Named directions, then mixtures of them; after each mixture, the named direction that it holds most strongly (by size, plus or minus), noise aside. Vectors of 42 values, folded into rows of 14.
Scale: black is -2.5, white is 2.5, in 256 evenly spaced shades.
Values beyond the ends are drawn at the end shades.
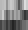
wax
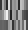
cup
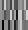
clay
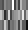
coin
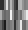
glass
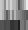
wax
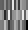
coin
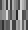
cup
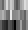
wax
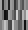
cup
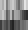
wax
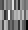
coin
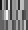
cup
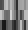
glass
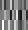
clay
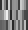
cup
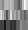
wax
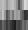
wax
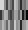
glass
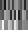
clay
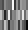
coin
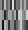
clay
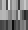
wax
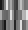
glass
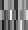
glass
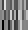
clay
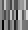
clay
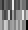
coin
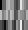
glass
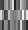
coin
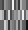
coin
